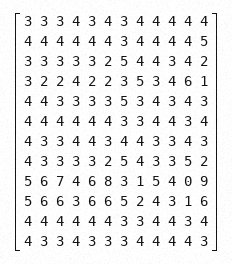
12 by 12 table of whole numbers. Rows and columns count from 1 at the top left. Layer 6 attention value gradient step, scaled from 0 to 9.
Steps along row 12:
down same up down same same up same same same down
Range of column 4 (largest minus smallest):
1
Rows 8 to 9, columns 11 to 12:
5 2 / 0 9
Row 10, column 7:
5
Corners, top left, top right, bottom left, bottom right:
3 4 4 3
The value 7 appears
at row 9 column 3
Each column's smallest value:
3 2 2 3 2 2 3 1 3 3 0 1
